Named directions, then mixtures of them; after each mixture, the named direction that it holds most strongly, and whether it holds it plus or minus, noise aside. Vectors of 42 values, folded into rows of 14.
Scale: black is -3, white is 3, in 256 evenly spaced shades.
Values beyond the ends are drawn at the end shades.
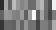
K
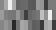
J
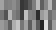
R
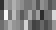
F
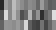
F, plus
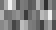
J, plus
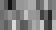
J, minus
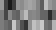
J, minus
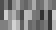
F, plus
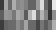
K, plus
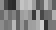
J, minus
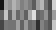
K, plus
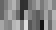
R, plus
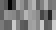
J, minus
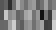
J, minus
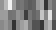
J, plus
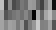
K, minus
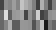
R, minus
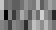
F, minus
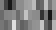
J, minus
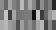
K, minus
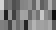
F, minus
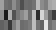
F, minus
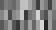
R, minus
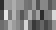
F, plus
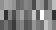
F, minus
